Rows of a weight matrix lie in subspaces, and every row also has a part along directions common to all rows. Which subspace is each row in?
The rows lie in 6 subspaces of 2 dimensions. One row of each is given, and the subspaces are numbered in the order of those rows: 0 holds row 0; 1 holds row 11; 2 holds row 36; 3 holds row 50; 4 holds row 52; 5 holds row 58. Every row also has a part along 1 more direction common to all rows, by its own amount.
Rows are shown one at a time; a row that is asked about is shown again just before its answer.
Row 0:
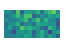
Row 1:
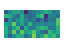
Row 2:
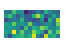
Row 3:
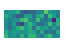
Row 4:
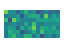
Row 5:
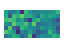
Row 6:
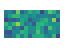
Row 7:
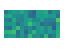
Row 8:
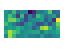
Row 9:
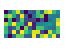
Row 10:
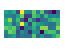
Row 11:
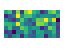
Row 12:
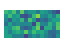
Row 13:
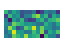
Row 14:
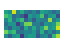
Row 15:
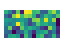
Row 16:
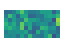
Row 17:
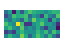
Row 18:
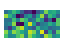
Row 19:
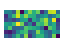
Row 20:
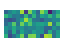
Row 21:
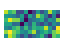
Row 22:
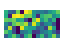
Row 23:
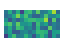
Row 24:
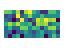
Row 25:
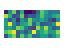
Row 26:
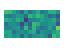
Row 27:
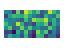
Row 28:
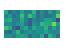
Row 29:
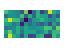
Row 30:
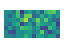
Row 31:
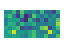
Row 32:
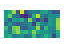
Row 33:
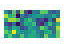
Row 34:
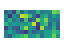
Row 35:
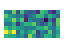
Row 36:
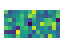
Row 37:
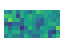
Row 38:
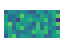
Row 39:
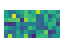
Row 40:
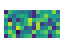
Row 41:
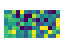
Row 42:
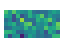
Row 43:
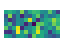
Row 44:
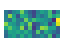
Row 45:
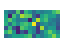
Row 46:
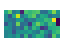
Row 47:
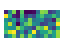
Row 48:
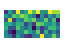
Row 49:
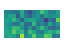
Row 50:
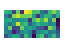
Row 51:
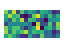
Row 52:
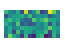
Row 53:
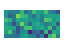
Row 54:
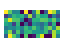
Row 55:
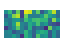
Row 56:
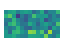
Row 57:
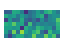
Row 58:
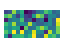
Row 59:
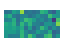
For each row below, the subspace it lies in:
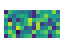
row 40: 2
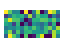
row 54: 4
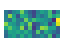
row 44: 4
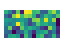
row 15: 3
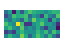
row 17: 1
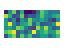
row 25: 2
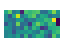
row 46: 4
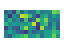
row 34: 3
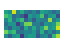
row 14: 1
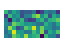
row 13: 5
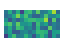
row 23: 2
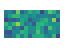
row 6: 5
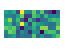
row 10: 0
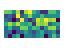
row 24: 1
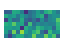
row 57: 5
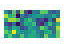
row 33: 1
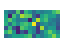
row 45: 3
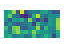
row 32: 3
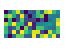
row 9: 5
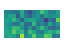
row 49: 1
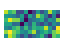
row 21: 4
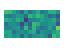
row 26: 4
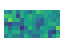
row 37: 1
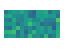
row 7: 2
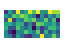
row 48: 5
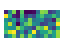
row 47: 2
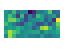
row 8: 4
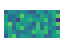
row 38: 2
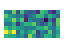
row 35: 3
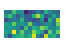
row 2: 5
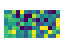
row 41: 0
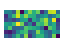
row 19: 5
